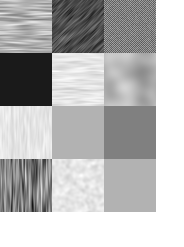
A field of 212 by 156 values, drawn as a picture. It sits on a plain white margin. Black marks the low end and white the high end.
It is made of 4 by 3 panels. Panel 1,1: high, streaked across. Panel 1,2: low, slanting up to the right. Panel 1,3: middling, checkered, strong in contrast. Panel 2,1: very low, flat. Panel 2,2: very high, streaked across, faint in contrast. Panel 2,3: high, smooth. Panel 3,1: very high, streaked downward, faint in contrast. Panel 3,2: high, flat. Panel 3,3: middling, flat. Panel 4,1: middling, streaked downward, strong in contrast. Panel 4,2: very high, blotchy, faint in contrast. Panel 4,3: high, flat.
